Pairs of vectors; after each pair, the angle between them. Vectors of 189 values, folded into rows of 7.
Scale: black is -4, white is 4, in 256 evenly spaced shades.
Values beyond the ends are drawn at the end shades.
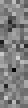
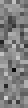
nearly parallel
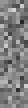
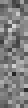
orthogonal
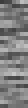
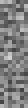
partly opposed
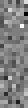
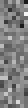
nearly opposite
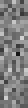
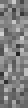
nearly parallel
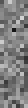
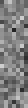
nearly parallel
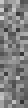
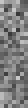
nearly parallel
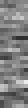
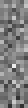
orthogonal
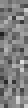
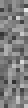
nearly parallel
